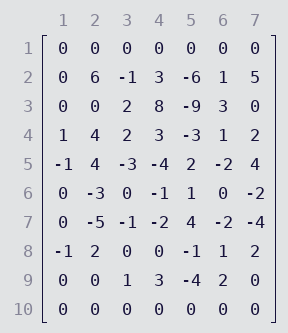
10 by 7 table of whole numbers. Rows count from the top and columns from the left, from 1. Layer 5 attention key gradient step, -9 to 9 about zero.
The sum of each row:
0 8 4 10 0 -5 -10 3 2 0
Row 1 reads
0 0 0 0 0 0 0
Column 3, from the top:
0 -1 2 2 -3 0 -1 0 1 0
